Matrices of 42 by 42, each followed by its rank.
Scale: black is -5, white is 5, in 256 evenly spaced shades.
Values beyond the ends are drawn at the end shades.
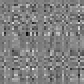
three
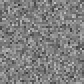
full rank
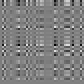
one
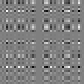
one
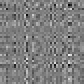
three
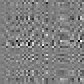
three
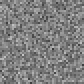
full rank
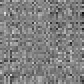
five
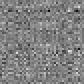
five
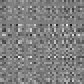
three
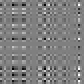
one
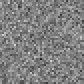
full rank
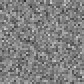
full rank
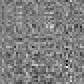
five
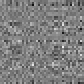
five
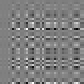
one
